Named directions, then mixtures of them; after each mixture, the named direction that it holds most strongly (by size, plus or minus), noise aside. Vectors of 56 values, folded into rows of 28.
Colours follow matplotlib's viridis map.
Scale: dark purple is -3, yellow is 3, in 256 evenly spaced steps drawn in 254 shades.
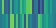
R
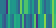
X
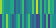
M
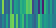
R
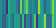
X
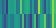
X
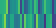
X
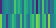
M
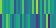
M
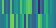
R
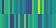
R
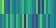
R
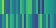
R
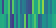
R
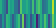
X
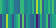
M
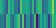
X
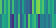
R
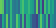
M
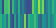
R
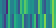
X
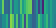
R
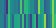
X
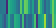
X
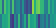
R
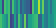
R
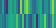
X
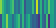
M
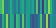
M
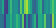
X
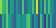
M
